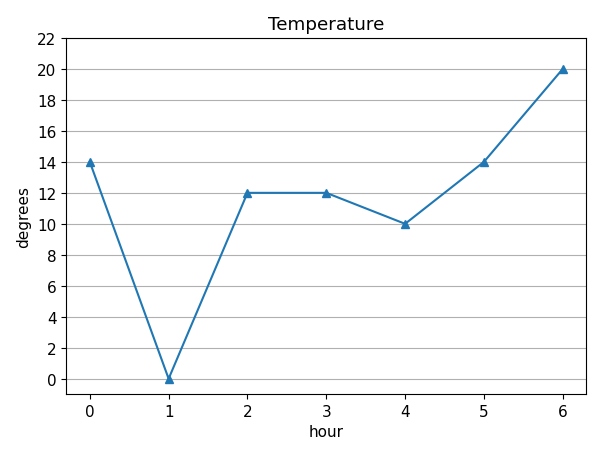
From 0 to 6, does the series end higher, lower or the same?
higher
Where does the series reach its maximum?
6
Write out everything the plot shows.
Title: Temperature
x-axis: hour, ticks 0 1 2 3 4 5 6
y-axis: degrees, ticks 0 2 4 6 8 10 12 14 16 18 20 22
Values:
14 0 12 12 10 14 20
